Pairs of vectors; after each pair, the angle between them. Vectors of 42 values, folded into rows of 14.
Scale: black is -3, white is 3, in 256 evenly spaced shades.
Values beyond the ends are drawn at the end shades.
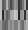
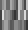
nearly opposite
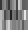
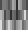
nearly parallel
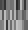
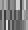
nearly opposite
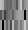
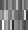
nearly opposite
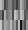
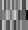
orthogonal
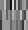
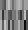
partly opposed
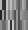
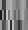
nearly parallel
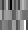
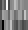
orthogonal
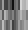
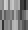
nearly opposite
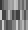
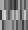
nearly opposite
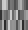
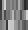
partly aligned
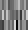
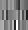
nearly opposite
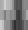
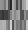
orthogonal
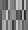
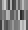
orthogonal
